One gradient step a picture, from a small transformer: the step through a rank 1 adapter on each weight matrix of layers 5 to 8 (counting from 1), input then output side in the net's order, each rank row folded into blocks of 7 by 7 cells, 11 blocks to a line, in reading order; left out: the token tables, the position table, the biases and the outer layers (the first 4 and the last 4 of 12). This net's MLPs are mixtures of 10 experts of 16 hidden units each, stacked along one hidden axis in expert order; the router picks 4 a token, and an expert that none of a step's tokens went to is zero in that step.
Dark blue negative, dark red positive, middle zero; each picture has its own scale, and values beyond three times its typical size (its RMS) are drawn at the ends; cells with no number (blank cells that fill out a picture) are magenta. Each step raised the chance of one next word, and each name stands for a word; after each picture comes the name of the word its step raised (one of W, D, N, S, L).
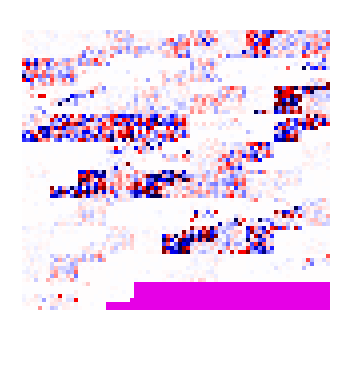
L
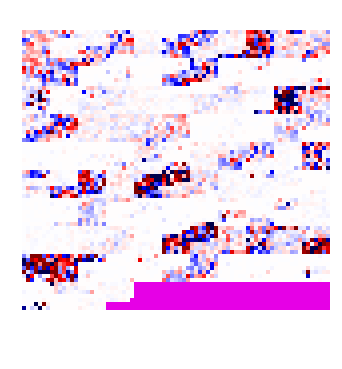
L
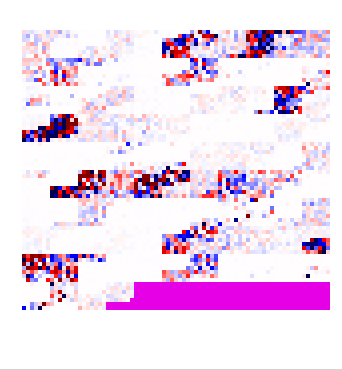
L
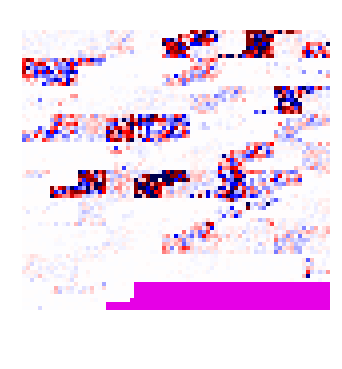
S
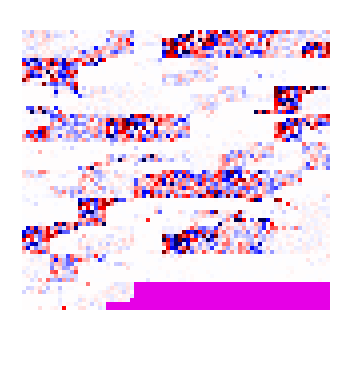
L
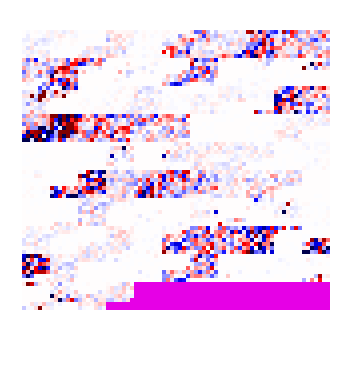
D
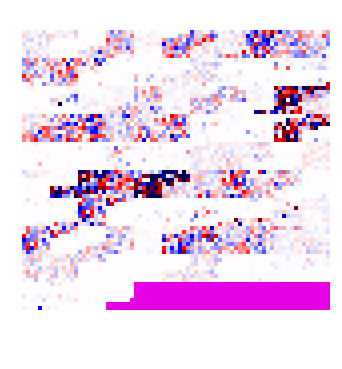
S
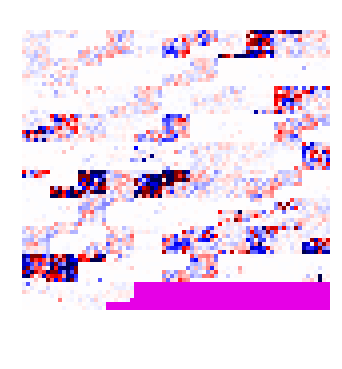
S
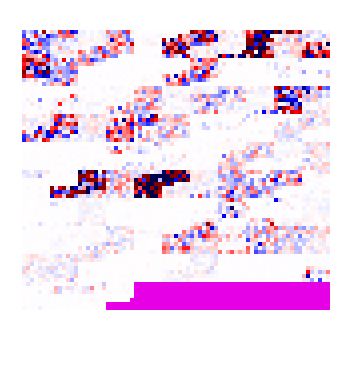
S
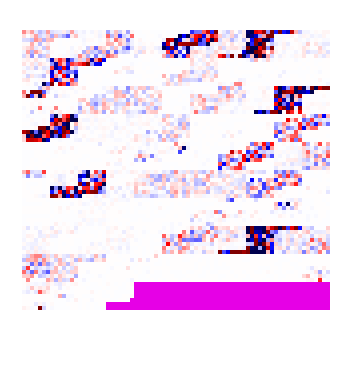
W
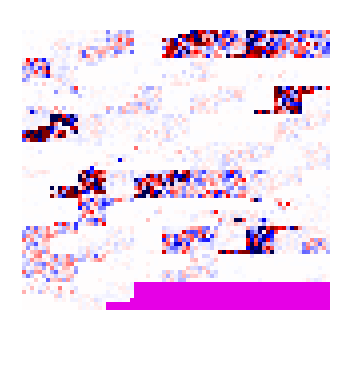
W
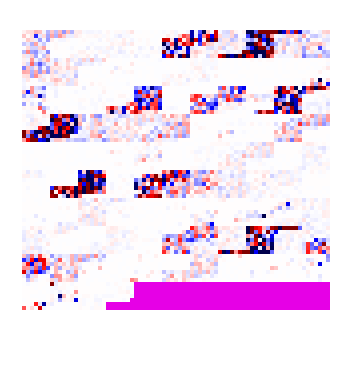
W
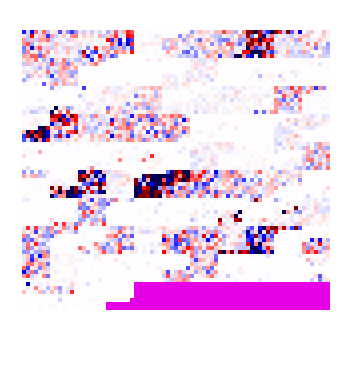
S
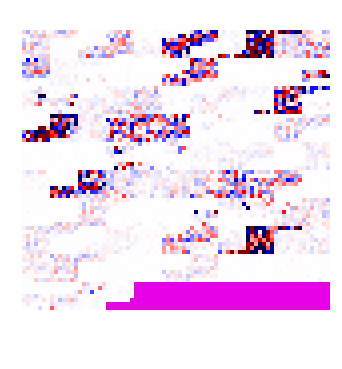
W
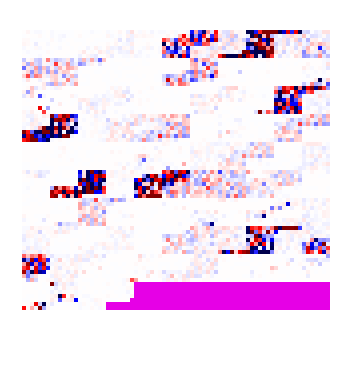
W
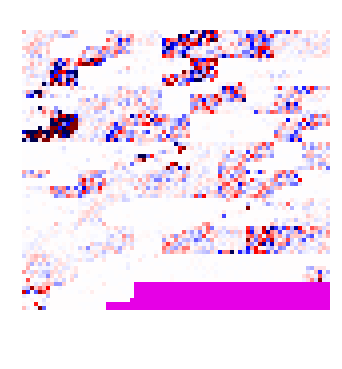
D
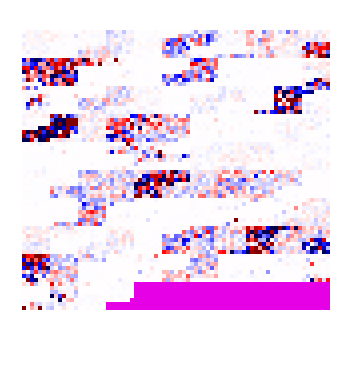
D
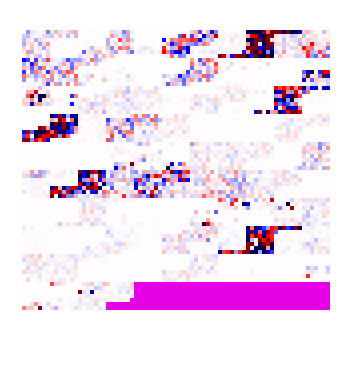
W
